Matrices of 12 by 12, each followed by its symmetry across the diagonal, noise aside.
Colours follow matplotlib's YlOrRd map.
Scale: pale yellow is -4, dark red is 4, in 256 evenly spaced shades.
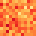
antisymmetric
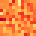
antisymmetric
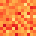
antisymmetric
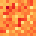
symmetric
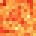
symmetric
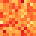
antisymmetric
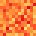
symmetric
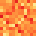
symmetric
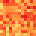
antisymmetric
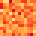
antisymmetric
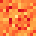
symmetric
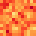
symmetric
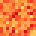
symmetric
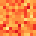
antisymmetric
